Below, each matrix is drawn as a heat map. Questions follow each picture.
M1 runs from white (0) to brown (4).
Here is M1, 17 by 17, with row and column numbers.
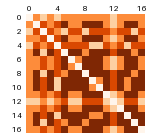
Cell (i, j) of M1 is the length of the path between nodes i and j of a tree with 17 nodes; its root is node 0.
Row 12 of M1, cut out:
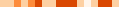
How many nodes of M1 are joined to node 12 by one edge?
8
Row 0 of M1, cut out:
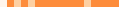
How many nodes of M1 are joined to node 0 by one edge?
3
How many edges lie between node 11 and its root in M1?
2
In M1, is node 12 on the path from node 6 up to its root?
yes
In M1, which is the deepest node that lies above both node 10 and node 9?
4
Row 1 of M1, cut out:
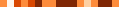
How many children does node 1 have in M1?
0
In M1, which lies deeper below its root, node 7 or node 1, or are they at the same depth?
the same depth
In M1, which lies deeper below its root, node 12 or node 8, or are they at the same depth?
node 8
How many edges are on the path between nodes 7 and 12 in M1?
1
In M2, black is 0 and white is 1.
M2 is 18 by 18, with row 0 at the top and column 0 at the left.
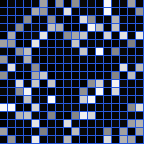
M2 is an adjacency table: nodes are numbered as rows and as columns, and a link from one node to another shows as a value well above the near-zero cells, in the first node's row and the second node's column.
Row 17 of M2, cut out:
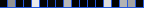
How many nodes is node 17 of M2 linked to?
6
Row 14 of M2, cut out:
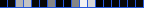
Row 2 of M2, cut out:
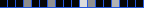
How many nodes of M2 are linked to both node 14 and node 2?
4
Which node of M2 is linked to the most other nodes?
node 4
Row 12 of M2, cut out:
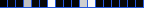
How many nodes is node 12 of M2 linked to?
4
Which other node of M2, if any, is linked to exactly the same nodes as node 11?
node 6
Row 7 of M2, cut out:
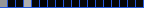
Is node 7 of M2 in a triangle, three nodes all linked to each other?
no
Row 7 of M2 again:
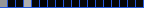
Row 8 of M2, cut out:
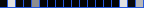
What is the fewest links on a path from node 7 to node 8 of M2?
4
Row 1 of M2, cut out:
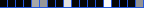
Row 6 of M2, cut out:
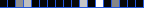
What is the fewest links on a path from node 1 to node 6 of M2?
3
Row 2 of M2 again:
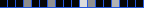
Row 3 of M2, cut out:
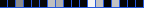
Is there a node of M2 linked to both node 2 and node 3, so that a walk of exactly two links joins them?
yes
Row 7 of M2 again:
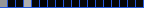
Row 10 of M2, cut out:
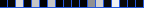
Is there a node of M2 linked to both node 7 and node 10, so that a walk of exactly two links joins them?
no
